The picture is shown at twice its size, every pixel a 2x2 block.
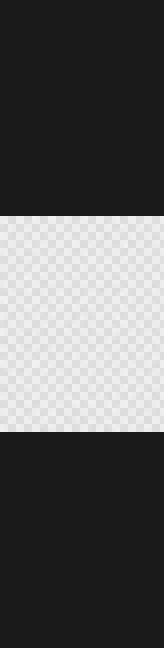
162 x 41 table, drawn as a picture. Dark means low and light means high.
The table splits into 3 rows of 1 panel. Panel 1,1: very low, flat. Panel 2,1: very high, checkered, faint in contrast. Panel 3,1: very low, flat.
